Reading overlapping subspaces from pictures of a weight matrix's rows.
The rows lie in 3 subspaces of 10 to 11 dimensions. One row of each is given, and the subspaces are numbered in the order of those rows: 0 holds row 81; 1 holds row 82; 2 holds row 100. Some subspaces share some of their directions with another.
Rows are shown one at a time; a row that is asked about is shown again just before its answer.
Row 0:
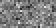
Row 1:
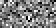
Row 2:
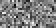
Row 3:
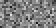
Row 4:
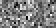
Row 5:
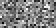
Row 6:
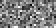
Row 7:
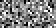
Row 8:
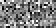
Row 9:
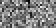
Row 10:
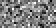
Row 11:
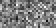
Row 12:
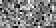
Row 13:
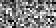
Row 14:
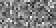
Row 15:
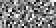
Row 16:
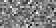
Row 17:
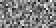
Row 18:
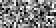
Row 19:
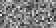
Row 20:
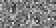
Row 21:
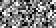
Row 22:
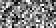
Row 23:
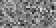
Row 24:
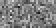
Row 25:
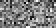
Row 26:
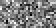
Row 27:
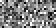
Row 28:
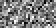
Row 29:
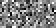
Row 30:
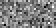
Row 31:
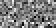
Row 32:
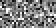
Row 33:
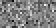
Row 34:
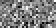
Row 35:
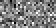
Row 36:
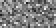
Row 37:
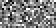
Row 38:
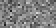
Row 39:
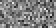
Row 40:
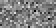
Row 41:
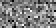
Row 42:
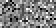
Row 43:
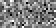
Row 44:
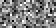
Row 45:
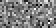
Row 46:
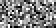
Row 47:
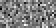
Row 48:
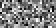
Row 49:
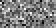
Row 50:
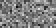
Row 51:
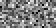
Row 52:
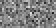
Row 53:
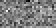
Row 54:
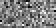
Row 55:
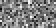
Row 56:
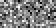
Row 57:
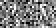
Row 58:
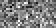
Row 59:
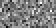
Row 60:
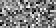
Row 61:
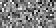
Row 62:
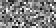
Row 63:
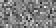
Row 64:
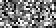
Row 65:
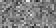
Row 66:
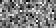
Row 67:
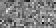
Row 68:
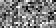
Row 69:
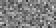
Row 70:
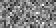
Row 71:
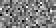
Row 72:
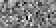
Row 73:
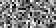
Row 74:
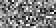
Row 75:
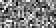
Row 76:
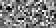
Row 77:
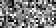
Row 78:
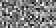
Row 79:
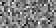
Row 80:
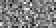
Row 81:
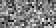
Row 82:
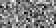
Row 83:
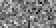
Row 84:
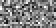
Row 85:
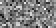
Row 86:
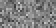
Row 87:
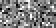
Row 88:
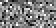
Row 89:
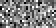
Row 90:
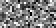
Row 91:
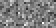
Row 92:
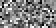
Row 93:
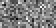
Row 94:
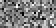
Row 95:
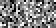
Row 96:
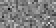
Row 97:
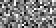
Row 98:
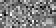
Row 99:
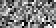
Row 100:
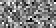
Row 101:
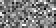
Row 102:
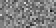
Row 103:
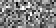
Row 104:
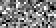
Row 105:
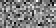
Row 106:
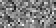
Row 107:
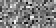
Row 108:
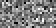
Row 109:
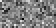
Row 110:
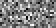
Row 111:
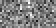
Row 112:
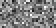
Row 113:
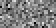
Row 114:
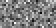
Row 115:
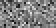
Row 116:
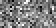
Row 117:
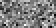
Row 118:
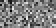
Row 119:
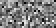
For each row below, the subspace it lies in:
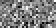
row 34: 0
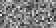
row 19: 1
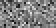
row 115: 2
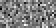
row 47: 2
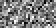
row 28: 0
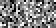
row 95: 1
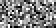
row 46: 0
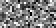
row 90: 2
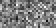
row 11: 1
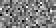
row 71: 1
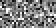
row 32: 1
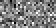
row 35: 0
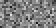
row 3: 2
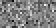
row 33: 2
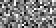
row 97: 2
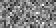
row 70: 1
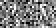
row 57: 2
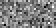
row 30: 1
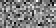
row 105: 1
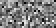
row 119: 0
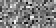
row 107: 0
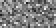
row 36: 0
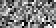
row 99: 0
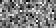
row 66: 0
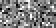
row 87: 2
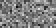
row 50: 0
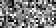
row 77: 0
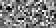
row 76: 1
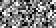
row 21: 2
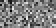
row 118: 0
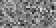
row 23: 0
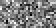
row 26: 2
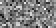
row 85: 2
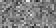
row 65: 1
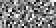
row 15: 2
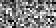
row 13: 2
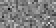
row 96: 2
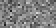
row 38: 0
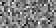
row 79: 2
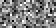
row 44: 1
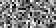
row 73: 0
